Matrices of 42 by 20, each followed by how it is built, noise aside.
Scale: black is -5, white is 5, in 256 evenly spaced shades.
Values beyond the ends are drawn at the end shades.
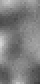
smooth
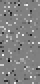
sparse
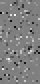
sparse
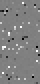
sparse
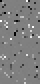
sparse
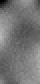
smooth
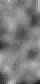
smooth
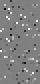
sparse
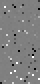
sparse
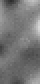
smooth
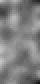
smooth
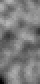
smooth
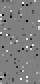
sparse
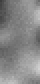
smooth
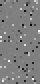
sparse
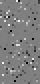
sparse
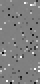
sparse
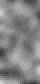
smooth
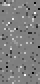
sparse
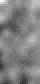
smooth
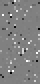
sparse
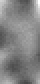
smooth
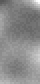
smooth
